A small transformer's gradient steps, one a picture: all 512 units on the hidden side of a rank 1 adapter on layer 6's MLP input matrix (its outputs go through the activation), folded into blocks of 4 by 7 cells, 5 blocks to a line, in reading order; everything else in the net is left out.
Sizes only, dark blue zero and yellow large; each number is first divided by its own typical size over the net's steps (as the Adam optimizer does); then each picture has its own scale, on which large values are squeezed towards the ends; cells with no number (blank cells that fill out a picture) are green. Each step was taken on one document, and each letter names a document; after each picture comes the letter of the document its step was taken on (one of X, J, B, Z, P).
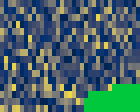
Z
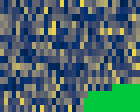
Z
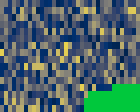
Z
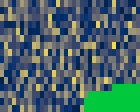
Z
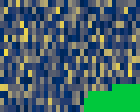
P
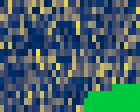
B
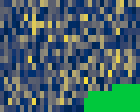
P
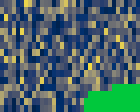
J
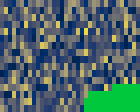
P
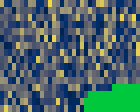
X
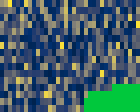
B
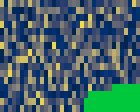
P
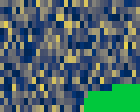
Z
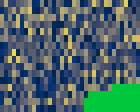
X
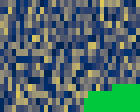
X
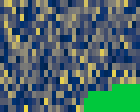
J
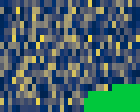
P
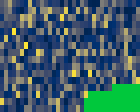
B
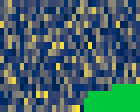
J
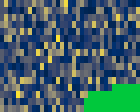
J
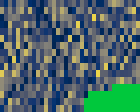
X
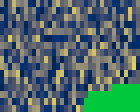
X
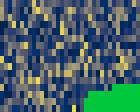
P
